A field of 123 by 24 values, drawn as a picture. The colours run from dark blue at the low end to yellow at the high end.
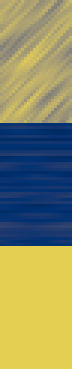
It is made of 3 by 1 panels. Panel 1,1: high, slanting up to the right. Panel 2,1: very low, streaked across, faint in contrast. Panel 3,1: very high, flat.
